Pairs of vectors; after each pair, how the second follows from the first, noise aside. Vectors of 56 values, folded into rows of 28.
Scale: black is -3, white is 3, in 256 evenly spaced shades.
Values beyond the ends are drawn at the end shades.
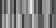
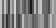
negated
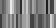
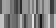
shuffled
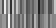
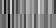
negated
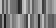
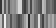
negated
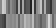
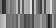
negated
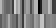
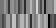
shuffled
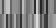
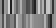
shuffled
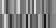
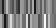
negated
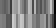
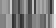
negated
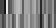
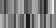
shuffled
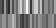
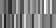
shuffled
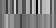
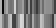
shuffled
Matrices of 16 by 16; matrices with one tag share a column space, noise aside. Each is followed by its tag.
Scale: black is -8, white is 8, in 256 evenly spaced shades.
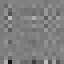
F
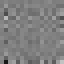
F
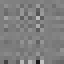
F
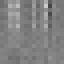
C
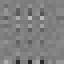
F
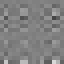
F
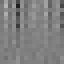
C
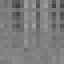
C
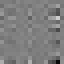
F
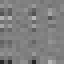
F
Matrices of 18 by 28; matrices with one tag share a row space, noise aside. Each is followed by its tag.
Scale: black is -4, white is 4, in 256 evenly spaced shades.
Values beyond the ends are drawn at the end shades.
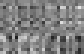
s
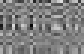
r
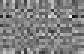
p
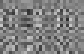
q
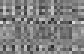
p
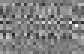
p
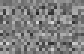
p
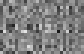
q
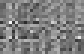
s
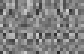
q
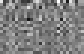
q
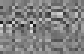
r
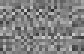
p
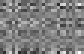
s
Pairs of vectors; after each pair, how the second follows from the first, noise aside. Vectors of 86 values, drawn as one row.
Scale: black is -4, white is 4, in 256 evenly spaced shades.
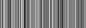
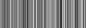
reversed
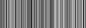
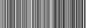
negated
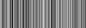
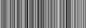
wrapped around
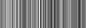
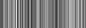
wrapped around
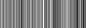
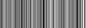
sign-scrambled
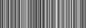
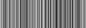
negated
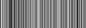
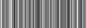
sign-scrambled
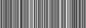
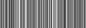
reversed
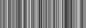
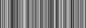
wrapped around
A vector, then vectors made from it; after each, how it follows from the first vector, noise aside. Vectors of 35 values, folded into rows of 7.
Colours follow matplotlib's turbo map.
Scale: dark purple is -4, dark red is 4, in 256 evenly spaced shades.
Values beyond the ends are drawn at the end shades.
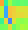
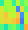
reversed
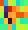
scaled up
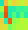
negated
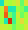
negated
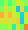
reversed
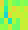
shrunk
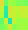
shrunk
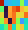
scaled up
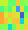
reversed
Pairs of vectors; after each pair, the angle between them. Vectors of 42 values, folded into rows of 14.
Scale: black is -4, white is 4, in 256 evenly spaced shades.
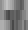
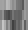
nearly parallel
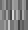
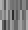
partly opposed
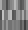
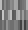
nearly parallel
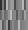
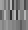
orthogonal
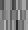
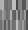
nearly opposite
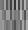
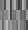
orthogonal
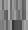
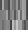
nearly opposite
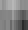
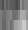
nearly opposite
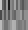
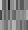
nearly parallel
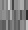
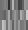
nearly opposite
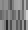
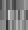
orthogonal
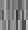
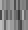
orthogonal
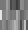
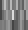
partly opposed
